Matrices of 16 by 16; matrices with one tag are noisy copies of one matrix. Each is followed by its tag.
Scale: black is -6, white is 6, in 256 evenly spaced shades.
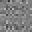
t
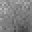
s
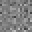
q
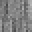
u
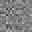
t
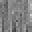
u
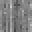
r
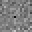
q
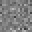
q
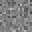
q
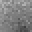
s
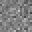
q
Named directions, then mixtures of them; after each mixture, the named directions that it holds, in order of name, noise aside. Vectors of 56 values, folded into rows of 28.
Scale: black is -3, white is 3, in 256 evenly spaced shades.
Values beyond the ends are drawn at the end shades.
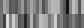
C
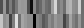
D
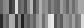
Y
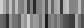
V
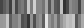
V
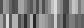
C, D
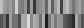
V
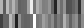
D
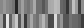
C, Y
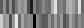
D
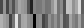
D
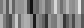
D, V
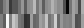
C, V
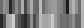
C, Y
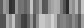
C, Y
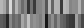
V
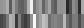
C, D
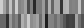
V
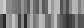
C, V
